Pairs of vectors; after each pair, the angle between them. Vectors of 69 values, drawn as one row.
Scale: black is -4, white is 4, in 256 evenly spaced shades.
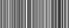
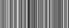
partly aligned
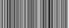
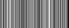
nearly opposite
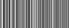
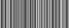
partly opposed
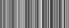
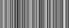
partly opposed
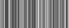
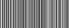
orthogonal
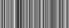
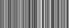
orthogonal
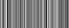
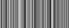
partly opposed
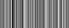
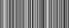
partly aligned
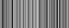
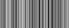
orthogonal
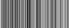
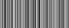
orthogonal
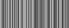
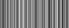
partly aligned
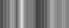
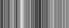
nearly parallel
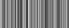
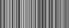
orthogonal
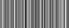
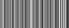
partly aligned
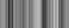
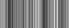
nearly parallel
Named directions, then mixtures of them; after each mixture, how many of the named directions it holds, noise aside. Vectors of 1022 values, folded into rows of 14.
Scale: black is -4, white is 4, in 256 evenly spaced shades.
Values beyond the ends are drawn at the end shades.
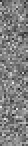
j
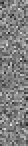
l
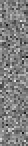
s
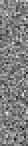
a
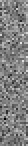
two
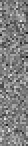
two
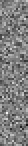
three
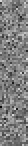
one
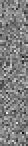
three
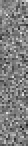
two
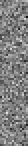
three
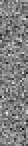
two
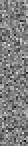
two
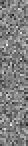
one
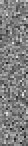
one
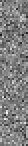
three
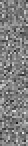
three
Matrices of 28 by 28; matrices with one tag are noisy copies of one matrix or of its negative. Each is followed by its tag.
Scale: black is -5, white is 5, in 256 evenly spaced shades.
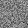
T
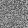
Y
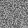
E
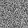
E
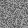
E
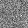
T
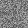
T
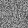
T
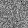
T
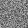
Y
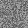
T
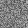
Y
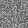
T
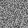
E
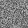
E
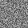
E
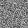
E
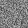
E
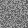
Y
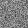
Y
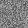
T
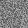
E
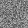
T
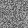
T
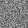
Y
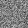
T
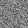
E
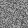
E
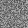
Y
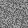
E
